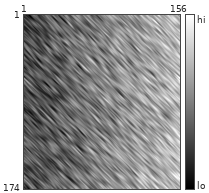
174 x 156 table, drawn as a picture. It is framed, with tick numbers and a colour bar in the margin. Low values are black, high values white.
Lone odd cells: none. Slope: up to the right. Grain: diagonal, down to the right. Odd rows or columns: none.
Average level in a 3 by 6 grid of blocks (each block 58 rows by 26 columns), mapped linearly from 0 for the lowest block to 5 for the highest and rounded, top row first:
0 1 2 3 4 5 | 0 1 2 3 4 5 | 0 1 2 3 4 5
